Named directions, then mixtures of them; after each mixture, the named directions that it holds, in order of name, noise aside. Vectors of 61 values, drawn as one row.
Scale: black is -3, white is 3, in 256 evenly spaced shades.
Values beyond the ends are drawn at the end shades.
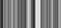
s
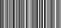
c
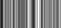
c, s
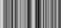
c, s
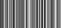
c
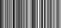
c, s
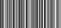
c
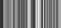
c, s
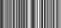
c, s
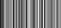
c, s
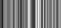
c, s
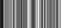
c, s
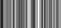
c, s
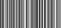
c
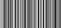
c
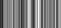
c, s
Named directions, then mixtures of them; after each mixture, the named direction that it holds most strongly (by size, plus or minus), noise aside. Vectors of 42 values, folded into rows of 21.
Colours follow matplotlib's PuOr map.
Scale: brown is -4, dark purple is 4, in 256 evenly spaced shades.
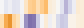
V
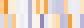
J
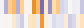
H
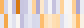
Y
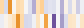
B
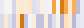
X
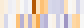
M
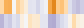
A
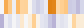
A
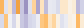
Y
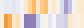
V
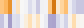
A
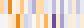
B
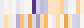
M
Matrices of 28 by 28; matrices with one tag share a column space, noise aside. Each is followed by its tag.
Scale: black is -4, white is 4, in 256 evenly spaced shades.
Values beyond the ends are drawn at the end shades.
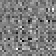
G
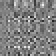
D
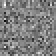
D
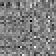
D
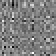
D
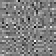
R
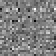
G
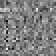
G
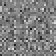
G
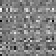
G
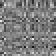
D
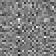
R
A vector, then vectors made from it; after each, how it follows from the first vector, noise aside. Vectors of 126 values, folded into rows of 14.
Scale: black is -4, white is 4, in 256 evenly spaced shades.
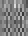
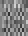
copied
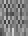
reversed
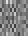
wrapped around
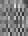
copied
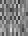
wrapped around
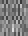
wrapped around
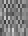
reversed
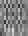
reversed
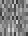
wrapped around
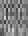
reversed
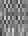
reversed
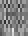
reversed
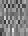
reversed
